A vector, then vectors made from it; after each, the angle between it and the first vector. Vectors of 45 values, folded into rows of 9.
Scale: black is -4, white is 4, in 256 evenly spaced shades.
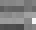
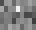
partly opposed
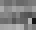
nearly opposite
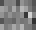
partly opposed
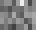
partly aligned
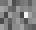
orthogonal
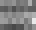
nearly parallel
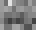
partly opposed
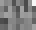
orthogonal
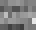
nearly parallel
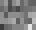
partly aligned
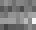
nearly parallel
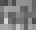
partly opposed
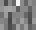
orthogonal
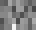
orthogonal
